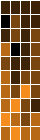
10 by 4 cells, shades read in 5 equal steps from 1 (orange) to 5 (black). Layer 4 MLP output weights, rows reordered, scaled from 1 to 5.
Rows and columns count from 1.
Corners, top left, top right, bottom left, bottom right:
4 4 2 2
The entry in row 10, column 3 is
2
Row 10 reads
2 1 2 2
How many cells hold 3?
12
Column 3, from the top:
4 4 4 4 4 3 1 3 3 2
